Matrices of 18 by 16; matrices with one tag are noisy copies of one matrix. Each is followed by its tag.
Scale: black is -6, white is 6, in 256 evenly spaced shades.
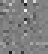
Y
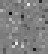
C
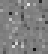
C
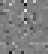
Y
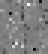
C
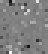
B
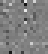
Y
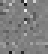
Y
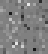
C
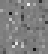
C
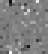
B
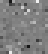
B
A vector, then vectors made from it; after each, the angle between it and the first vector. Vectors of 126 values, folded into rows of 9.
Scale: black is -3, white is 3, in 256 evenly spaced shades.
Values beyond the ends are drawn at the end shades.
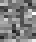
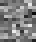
nearly opposite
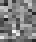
nearly opposite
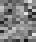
partly opposed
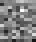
partly opposed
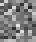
partly aligned
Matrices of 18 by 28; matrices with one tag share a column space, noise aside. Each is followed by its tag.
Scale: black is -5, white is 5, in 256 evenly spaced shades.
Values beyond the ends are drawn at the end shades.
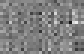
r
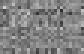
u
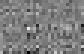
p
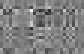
u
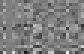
p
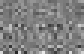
p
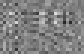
r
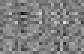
r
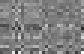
p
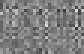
u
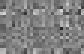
u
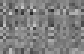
u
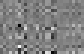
p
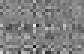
p
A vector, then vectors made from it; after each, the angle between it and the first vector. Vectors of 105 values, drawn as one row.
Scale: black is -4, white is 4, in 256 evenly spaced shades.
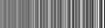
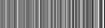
nearly parallel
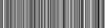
partly opposed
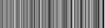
nearly opposite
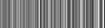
nearly parallel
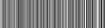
partly aligned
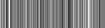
orthogonal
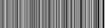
nearly opposite
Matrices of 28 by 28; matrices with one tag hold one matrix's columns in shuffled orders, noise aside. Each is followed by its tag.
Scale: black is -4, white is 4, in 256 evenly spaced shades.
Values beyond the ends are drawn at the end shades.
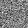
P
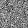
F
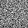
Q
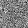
P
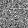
Q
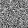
Q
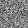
P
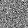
P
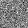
P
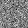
F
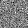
P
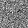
P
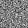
F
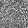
Q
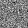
P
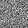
Q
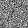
F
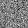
F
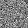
F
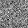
Q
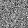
F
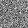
P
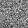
Q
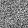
Q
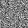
F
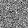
P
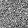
Q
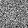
Q
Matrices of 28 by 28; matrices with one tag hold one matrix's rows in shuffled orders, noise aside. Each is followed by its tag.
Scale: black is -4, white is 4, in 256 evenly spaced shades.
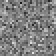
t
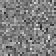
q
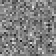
t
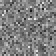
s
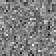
t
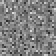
t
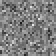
t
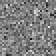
q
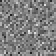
s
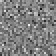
s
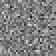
s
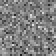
t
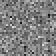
t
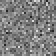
q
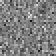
s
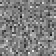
t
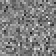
q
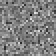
q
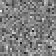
t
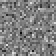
t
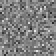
s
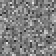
t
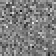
t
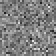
q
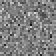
s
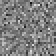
q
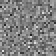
s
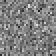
s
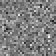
q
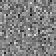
s
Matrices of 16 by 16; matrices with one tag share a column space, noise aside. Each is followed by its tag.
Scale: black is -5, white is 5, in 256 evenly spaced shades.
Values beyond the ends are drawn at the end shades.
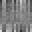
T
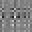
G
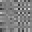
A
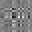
G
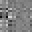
G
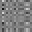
A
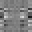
G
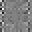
A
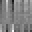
T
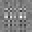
G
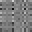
A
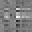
G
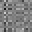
A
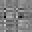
G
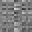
A
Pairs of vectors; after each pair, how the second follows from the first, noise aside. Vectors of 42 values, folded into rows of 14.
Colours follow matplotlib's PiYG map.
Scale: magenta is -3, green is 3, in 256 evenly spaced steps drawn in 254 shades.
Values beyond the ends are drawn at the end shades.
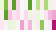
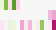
partly zeroed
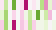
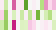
sign-scrambled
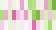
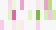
partly zeroed
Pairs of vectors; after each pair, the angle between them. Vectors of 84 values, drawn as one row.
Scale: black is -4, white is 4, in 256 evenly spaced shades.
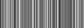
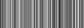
nearly parallel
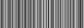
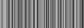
partly aligned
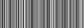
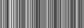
partly opposed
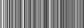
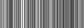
partly aligned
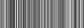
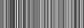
nearly parallel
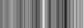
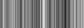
nearly parallel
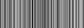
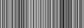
partly opposed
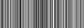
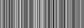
nearly opposite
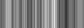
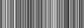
partly aligned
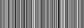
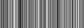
orthogonal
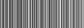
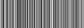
partly aligned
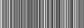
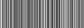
nearly parallel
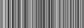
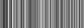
nearly opposite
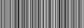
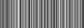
nearly opposite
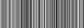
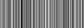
partly aligned
